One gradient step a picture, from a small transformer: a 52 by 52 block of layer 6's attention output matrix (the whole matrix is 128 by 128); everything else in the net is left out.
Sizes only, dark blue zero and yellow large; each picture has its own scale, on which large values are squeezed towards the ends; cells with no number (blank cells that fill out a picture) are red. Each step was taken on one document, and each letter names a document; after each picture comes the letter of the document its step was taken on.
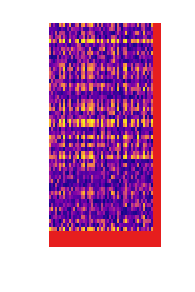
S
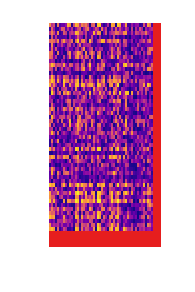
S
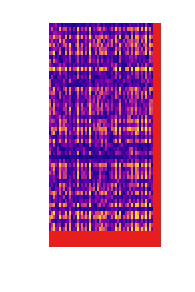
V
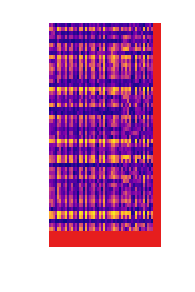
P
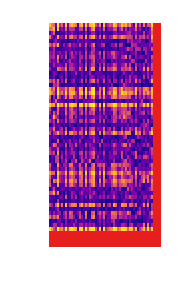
P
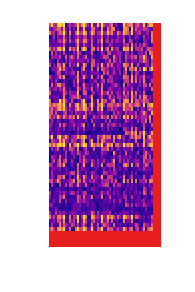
S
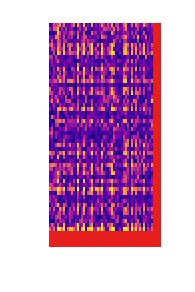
S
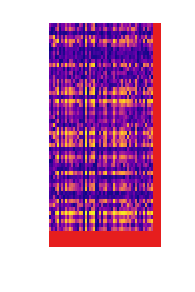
P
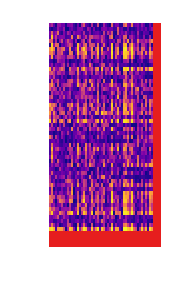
S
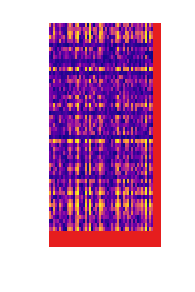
V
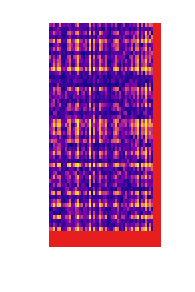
V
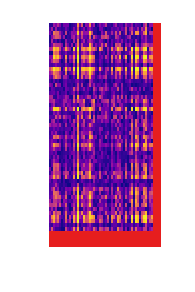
V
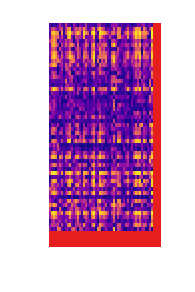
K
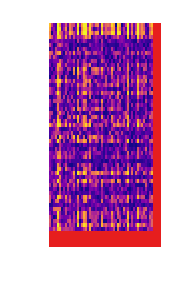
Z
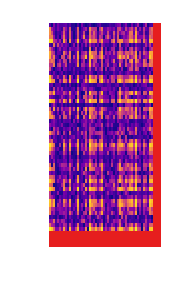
V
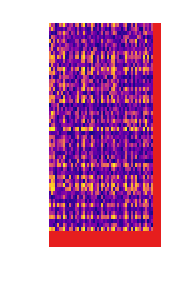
S
